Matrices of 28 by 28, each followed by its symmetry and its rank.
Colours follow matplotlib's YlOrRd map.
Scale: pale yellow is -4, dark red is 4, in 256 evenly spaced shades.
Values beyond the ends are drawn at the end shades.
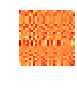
neither, rank three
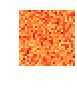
neither, full rank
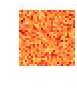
antisymmetric, full rank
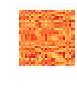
neither, rank three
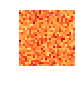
antisymmetric, full rank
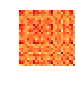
symmetric, rank three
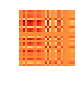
neither, rank one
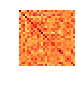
symmetric, rank five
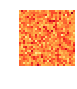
neither, full rank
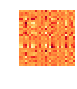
neither, rank three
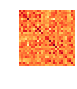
symmetric, rank five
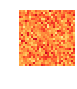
antisymmetric, full rank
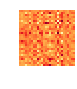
neither, rank three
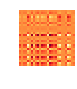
neither, rank one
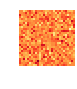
antisymmetric, full rank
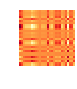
neither, rank one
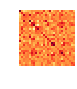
symmetric, rank five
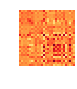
symmetric, rank three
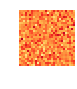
antisymmetric, full rank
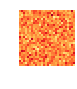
neither, full rank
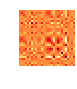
symmetric, rank three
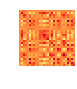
symmetric, rank three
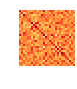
symmetric, rank five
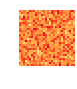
neither, full rank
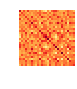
symmetric, rank five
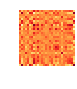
symmetric, rank three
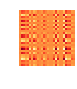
neither, rank one
